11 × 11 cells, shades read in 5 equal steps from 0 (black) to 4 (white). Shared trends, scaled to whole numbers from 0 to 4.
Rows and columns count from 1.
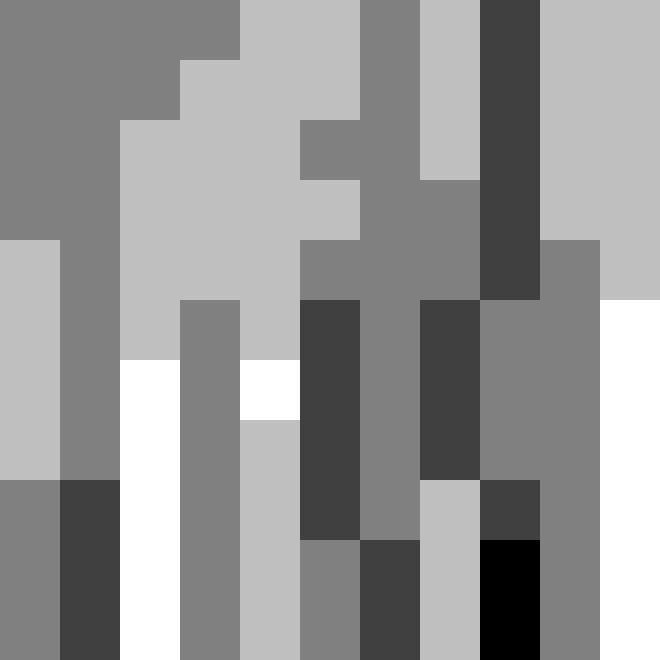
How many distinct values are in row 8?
4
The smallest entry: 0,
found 2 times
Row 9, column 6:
1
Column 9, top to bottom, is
1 1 1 1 1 2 2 2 1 0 0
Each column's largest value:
3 2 4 3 4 3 2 3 2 3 4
